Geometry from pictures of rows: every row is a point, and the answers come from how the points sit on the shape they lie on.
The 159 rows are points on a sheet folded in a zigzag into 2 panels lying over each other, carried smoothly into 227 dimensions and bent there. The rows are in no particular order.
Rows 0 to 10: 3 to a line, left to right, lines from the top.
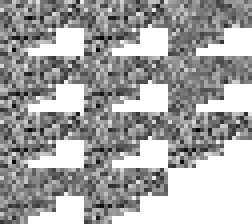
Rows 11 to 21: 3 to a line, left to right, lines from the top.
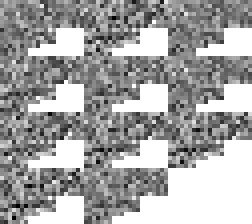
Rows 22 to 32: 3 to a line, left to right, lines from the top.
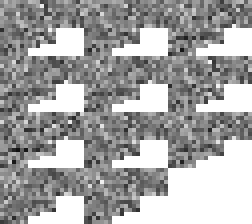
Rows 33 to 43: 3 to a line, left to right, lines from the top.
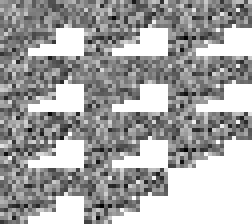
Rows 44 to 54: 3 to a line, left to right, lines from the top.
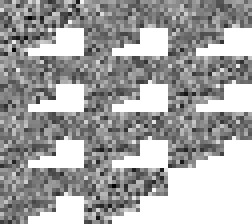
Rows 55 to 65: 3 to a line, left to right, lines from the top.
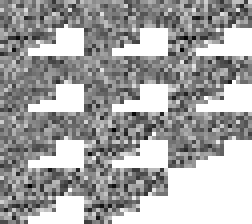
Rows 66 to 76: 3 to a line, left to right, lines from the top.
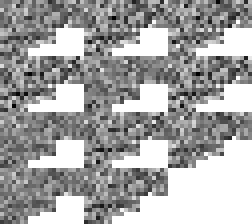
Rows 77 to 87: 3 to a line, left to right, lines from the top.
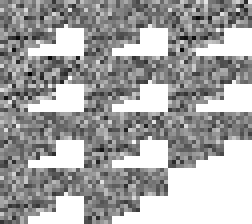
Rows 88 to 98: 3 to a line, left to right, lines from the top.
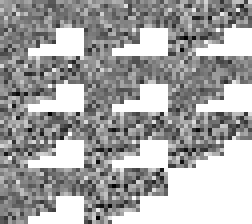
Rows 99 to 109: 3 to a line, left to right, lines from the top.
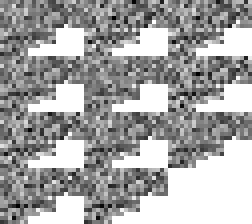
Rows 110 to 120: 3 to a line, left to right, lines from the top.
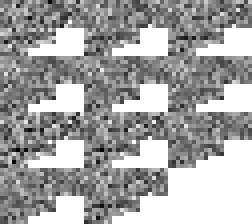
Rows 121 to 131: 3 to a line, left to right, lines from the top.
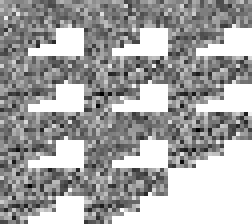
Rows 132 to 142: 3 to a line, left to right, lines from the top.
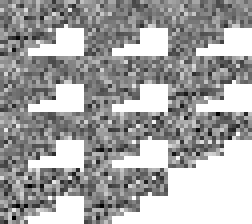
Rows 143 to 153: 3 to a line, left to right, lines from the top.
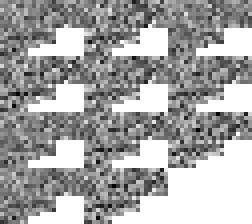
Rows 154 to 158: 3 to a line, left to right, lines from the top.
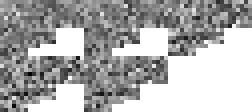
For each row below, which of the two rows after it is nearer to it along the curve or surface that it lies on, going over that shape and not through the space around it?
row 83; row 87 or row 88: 87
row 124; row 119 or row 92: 92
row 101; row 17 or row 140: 140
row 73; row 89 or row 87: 89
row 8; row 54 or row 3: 3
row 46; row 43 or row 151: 43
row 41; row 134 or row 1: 1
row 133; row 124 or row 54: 124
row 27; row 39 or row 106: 106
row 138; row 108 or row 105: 108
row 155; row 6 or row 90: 90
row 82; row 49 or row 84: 49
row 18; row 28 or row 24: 24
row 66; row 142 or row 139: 139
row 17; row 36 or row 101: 36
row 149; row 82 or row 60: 82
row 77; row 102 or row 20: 20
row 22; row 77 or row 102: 77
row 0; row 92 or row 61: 61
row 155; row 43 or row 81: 43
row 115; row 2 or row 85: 2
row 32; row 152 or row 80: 152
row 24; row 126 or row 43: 43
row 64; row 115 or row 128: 128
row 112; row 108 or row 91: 91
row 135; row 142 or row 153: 142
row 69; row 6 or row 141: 141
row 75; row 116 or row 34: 34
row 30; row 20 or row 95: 20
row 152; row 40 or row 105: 40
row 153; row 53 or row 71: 71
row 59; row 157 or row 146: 146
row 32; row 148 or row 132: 132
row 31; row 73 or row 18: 18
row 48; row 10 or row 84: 10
